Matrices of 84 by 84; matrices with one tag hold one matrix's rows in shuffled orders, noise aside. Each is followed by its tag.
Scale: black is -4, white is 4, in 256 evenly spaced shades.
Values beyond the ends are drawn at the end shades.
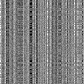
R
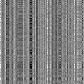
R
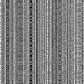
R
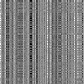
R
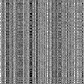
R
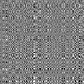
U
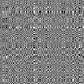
U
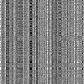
R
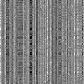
R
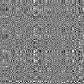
U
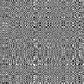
U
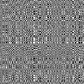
U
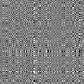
U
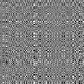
U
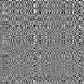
U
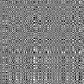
U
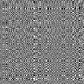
U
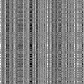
R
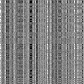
R
